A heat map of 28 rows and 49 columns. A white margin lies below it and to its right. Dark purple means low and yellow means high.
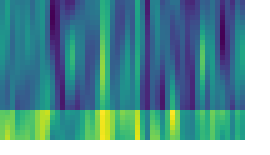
Ninth with the highest average: bottom middle. Seam: horizontal, 80% of the way down, the bottom part higher. Grain: streaks running down. Average level on the scale: 40%.
